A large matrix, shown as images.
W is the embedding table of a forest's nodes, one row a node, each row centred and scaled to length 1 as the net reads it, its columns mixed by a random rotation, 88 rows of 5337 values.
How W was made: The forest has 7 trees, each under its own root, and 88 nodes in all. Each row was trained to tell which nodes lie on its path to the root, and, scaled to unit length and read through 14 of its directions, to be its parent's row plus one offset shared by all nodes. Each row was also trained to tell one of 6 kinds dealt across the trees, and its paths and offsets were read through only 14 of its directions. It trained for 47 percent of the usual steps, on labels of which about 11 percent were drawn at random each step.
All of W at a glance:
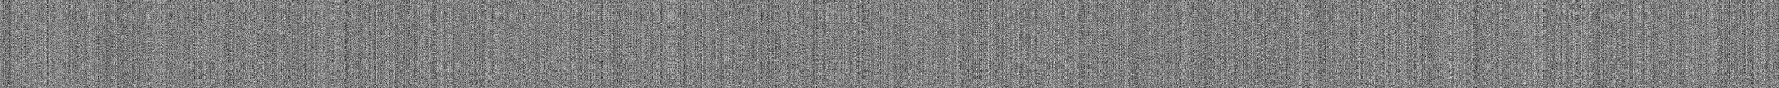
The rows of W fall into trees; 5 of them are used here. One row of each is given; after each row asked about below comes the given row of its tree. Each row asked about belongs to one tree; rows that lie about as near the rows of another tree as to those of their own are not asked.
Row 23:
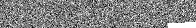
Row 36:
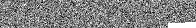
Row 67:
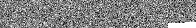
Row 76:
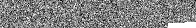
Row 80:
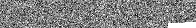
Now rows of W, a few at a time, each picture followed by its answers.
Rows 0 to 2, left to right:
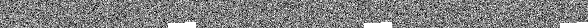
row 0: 67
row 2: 80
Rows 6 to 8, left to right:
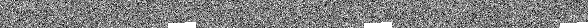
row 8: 76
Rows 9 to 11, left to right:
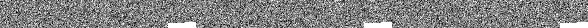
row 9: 67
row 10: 76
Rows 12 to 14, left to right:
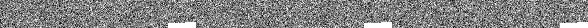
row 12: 80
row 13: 67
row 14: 76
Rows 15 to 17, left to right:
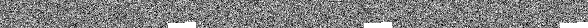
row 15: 67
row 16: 76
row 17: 76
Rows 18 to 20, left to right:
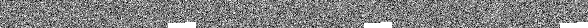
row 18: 76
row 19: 67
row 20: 80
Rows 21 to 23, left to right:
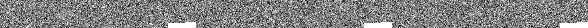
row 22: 76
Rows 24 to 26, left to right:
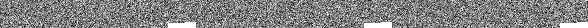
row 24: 67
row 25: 67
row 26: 36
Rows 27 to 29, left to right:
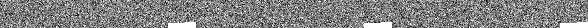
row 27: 80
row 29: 23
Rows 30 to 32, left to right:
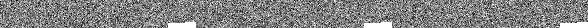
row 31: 67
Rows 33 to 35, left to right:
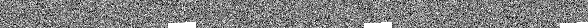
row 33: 80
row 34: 67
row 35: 67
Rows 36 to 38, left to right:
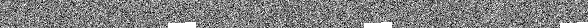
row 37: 76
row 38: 80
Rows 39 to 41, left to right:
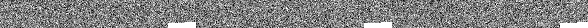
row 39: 36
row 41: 80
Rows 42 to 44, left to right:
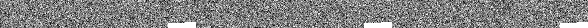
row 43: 36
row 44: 76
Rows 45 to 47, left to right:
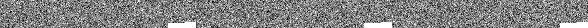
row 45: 67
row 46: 36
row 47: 36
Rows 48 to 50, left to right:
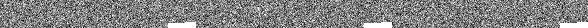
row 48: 67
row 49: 76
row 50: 67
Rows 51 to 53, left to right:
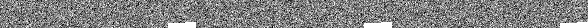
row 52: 23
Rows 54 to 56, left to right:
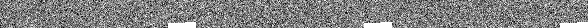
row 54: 80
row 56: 36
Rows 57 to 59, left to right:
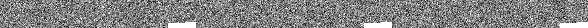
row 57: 80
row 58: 67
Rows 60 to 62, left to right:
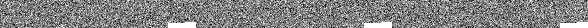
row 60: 80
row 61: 67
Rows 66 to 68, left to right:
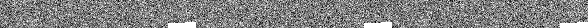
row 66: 67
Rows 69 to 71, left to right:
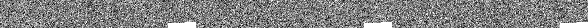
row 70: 76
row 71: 76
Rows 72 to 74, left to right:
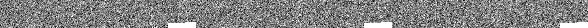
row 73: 80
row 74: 80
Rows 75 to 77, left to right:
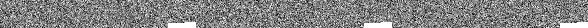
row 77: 67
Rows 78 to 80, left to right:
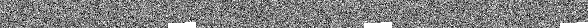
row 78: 67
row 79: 36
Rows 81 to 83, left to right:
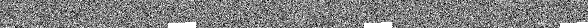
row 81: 36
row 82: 80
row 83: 80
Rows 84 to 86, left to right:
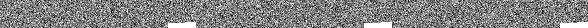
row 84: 76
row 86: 36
